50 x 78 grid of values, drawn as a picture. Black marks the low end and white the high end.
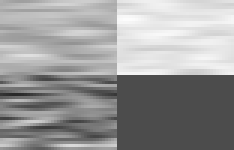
It is made of 2 by 2 panels. Panel 1,1: high, streaked across. Panel 1,2: very high, streaked across, faint in contrast. Panel 2,1: middling, streaked across, strong in contrast. Panel 2,2: low, flat.
